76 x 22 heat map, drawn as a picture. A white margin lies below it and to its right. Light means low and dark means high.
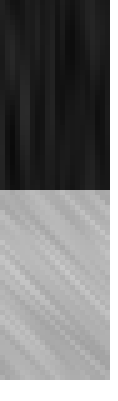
It is made of 2 by 1 panels. Panel 1,1: very high, streaked downward, faint in contrast. Panel 2,1: low, slanting down to the right, faint in contrast.
